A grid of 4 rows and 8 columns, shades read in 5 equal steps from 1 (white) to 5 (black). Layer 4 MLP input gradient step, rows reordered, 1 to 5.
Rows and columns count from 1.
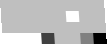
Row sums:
16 15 16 19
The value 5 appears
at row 4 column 8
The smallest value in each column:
1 1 1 2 2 1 2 2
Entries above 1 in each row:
8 7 8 5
